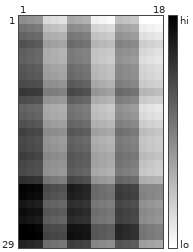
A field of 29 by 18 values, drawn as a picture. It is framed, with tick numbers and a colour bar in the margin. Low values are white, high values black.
The halves do not mirror each other. On average the colour sits 50% of the way up the scale. The ninth with the lowest average is the top right. No lone cell stands out from its neighbours. There is an overall slope up to the bottom left. The ninth with the highest average is the bottom left. Upright stripes repeat 3 times across the table.
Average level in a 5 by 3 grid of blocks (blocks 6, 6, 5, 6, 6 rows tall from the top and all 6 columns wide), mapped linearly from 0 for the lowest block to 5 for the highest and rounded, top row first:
2 1 0 / 3 2 1 / 3 2 1 / 4 3 2 / 5 4 3
